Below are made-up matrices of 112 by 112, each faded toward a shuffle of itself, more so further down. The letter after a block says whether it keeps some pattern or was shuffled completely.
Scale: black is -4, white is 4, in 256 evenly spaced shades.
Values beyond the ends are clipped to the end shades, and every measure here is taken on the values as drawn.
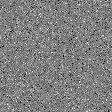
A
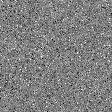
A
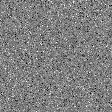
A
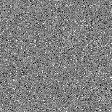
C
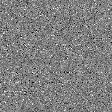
C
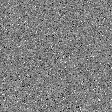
A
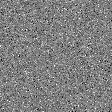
A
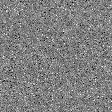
A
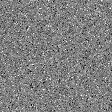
A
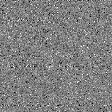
C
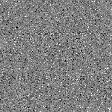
C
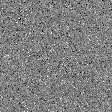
A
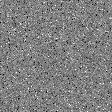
A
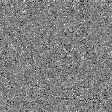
C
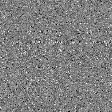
C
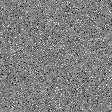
A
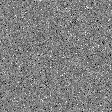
A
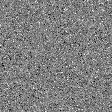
A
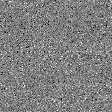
C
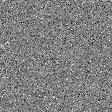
A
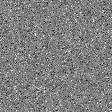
A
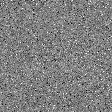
A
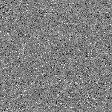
C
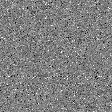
C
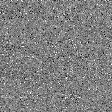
C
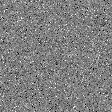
A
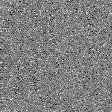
C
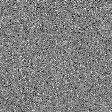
C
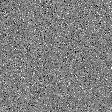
A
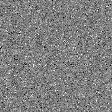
C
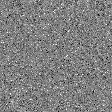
C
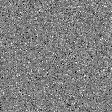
C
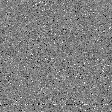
C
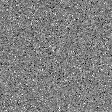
A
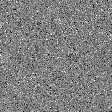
C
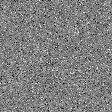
C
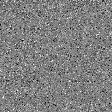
C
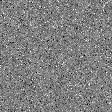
A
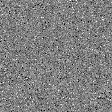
C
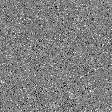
C
